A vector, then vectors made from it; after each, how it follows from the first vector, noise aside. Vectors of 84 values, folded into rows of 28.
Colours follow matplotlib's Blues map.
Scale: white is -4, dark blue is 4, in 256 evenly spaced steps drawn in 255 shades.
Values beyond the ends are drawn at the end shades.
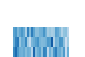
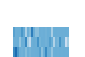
partly zeroed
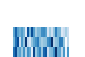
scaled up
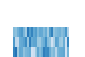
sign-scrambled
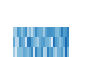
negated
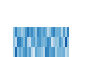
sign-scrambled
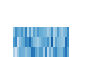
sign-scrambled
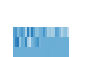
partly zeroed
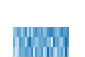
negated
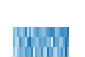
negated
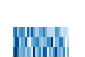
scaled up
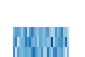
sign-scrambled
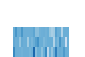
partly zeroed
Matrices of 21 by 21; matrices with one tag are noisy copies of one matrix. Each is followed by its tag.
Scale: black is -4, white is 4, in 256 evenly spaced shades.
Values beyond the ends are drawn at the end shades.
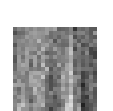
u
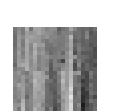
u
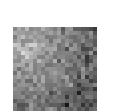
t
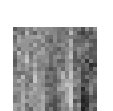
u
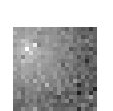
t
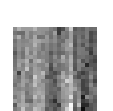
u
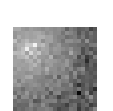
t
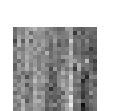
u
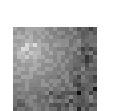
t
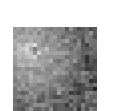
t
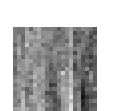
u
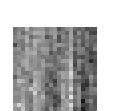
u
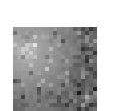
t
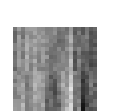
u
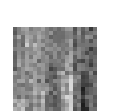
u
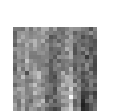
u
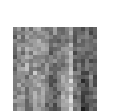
u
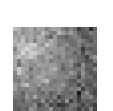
t
